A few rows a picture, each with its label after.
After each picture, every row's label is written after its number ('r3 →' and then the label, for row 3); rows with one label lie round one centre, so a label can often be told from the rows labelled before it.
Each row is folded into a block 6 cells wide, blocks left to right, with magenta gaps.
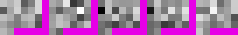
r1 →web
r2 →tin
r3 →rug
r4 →rug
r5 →web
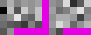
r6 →rug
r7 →tin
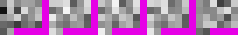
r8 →rug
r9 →web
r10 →web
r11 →web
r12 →tin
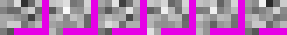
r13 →tin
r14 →web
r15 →tin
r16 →web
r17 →web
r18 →tin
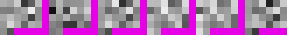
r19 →tin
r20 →rug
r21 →tin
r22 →web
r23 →web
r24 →tin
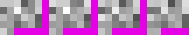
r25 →web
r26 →web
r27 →web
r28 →web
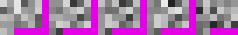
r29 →web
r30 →tin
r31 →tin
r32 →tin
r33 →rug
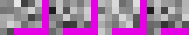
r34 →tin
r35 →rug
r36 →web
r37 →rug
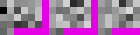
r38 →rug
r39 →tin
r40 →tin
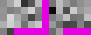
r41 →tin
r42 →rug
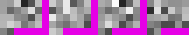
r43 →tin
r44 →web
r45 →tin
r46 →rug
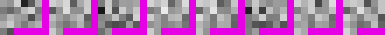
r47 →tin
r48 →web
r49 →rug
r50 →web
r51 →web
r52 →rug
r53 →web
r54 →web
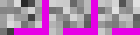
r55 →tin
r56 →web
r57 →web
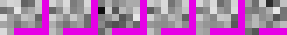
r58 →web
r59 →web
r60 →rug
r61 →web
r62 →web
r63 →tin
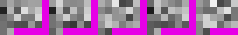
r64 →rug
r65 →rug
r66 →tin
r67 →rug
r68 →tin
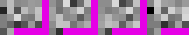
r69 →rug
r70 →tin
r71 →tin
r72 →rug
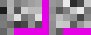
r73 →rug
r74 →tin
